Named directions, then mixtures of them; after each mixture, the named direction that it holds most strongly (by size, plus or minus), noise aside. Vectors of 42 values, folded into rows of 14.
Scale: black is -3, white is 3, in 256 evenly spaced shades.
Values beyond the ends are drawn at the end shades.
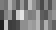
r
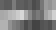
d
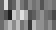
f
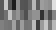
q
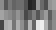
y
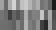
q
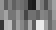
y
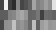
q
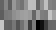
y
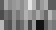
y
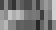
d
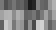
y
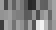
y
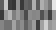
q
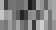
y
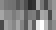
y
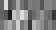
f
